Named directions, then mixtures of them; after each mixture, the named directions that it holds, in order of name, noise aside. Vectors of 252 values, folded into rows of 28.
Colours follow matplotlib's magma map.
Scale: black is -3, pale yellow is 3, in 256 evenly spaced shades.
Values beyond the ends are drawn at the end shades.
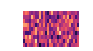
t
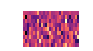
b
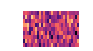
b, t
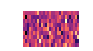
b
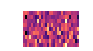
b, t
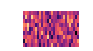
b, t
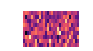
b, t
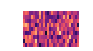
t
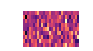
b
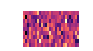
b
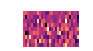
b, t
